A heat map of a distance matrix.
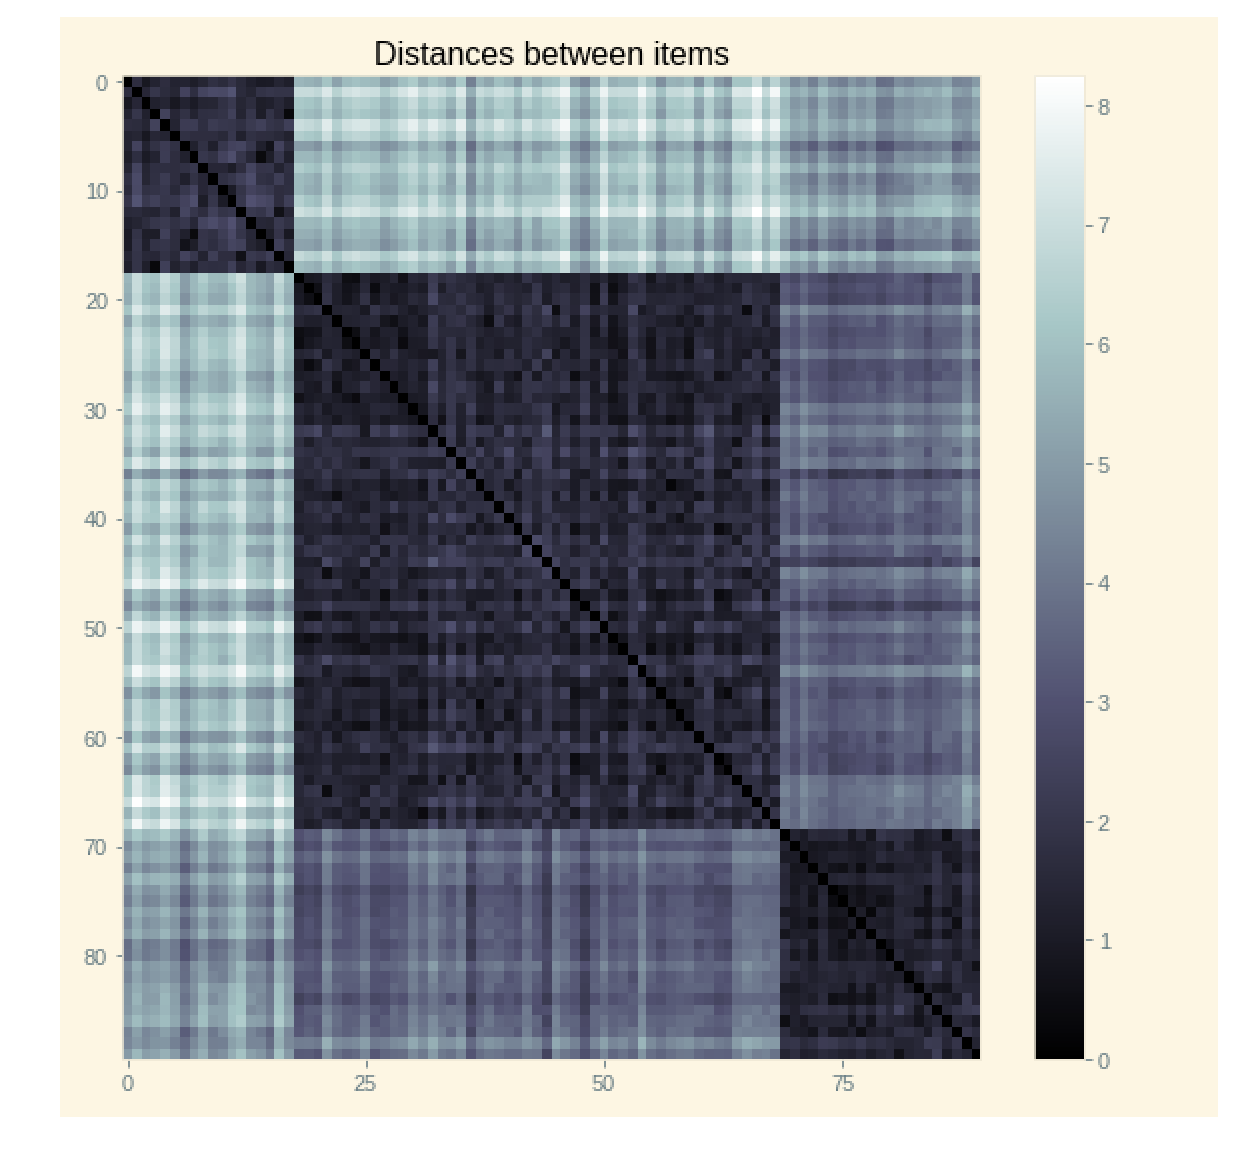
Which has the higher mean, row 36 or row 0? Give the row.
0
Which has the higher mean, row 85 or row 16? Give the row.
16
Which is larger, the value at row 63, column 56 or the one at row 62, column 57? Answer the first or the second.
the second
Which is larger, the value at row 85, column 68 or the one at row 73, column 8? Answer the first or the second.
the second
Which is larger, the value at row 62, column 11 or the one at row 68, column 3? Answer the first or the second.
the second
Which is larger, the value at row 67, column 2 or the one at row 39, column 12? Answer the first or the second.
the second
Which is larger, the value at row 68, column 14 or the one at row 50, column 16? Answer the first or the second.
the second
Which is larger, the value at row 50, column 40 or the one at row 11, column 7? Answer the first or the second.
the second
